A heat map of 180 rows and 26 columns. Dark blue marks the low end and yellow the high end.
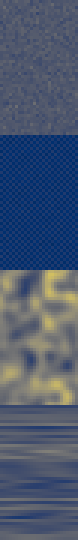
It is made of 4 by 1 panels. Panel 1,1: low, fine-grained, faint in contrast. Panel 2,1: very low, checkered, faint in contrast. Panel 3,1: middling, blotchy, strong in contrast. Panel 4,1: low, streaked across.
